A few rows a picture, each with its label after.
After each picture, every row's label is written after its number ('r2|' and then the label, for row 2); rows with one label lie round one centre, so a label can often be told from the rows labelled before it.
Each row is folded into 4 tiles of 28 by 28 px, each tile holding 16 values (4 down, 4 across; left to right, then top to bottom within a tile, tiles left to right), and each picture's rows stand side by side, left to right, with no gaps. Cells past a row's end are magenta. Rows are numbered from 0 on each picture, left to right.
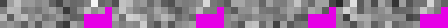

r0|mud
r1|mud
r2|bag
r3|mud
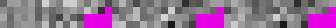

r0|bag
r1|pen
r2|pen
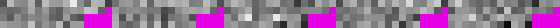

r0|bag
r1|bag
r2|pen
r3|bag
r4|pen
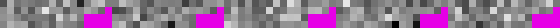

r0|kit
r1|pen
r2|kit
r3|pen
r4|kit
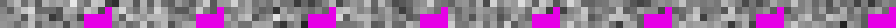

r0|bag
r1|mud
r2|pen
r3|mud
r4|bag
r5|pen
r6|pen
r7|pen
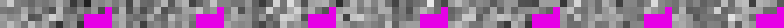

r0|pen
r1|kit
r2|kit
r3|mud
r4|pen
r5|mud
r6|kit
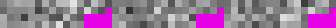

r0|bag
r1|kit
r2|kit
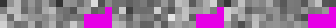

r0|mud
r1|kit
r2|mud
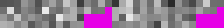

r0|kit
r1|mud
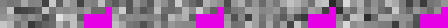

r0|kit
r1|kit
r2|bag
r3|pen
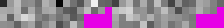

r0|mud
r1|mud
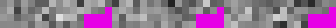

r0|kit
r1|mud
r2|pen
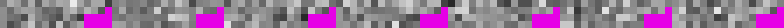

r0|bag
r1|kit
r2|bag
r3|bag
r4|mud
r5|kit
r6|kit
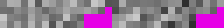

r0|bag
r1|pen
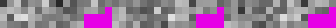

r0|mud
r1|kit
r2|kit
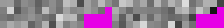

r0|kit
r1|bag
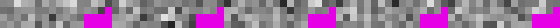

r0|bag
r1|pen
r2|mud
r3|mud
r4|mud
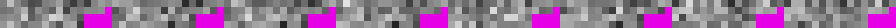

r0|pen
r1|pen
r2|pen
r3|pen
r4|kit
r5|pen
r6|mud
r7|mud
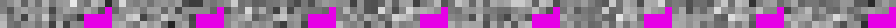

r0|bag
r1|pen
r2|pen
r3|kit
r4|bag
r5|kit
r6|kit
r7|pen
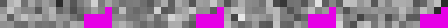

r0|mud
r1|kit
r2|mud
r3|bag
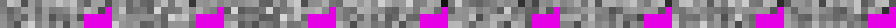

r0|bag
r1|kit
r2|kit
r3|bag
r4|pen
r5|bag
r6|bag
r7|bag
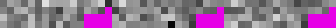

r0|bag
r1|pen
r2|pen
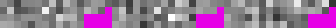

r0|kit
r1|kit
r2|bag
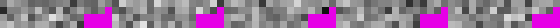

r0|pen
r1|bag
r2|bag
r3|pen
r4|kit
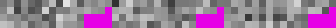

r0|kit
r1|mud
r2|bag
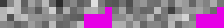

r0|mud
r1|kit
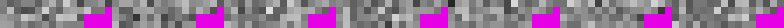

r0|kit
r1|bag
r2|kit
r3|kit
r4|mud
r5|bag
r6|kit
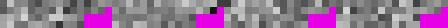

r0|pen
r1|bag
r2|mud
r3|kit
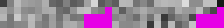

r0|mud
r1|bag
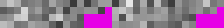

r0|pen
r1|mud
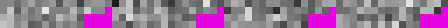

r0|kit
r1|mud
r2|pen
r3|bag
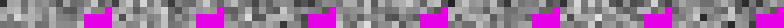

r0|mud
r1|mud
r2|pen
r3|bag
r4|mud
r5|mud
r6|pen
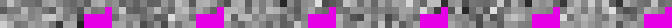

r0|pen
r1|kit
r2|mud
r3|bag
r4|kit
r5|mud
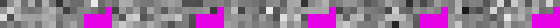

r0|mud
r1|pen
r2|kit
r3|pen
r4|kit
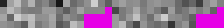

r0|mud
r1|pen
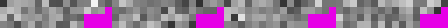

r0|mud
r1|pen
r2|mud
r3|bag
